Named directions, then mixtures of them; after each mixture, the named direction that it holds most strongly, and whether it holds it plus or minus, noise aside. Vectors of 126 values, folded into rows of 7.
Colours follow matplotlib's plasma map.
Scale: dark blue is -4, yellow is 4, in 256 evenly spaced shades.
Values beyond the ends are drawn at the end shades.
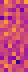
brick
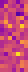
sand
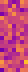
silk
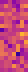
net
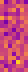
brick, minus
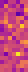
sand, plus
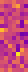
net, minus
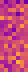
brick, minus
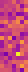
sand, plus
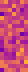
silk, plus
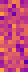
silk, minus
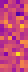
sand, plus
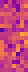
net, plus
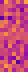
brick, plus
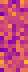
silk, plus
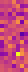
net, minus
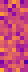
silk, minus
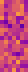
sand, minus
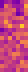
sand, plus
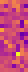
net, minus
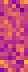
silk, plus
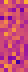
brick, plus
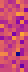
sand, minus
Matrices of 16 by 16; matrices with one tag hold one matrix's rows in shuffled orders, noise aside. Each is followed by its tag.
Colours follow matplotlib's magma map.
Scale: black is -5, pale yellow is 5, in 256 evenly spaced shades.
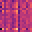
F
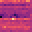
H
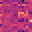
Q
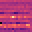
H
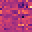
Q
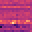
H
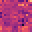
Q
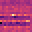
H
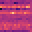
H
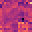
Q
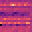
H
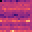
H
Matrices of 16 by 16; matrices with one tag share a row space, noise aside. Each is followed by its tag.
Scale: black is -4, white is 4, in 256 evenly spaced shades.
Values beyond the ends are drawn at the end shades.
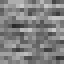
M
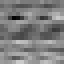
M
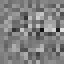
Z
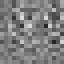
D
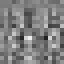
D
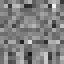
D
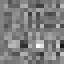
Z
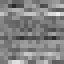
M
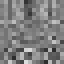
D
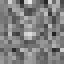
D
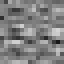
M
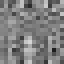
D
